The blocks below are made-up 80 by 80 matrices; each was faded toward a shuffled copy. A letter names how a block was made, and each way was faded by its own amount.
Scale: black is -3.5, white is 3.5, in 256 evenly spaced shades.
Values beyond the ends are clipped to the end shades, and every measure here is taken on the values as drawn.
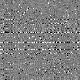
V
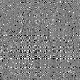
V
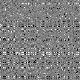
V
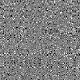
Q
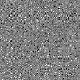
Q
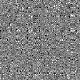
Q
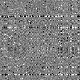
V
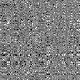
Q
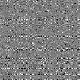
V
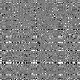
V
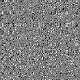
Q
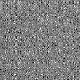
Q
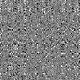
Q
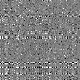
V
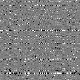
V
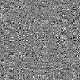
Q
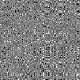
Q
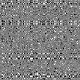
V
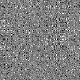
Q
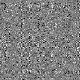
Q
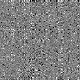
Q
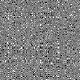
Q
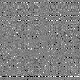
V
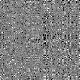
Q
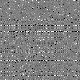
V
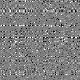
V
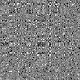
Q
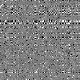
V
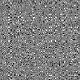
Q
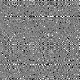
V
